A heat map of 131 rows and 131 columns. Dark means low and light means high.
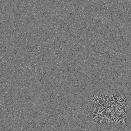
No regular stripes run through it. A few values lie far out on both sides of the bulk. No row or column stands out. An odd patch, rougher than its surroundings, sits in the bottom right. Values change most from cell to cell in the bottom right.
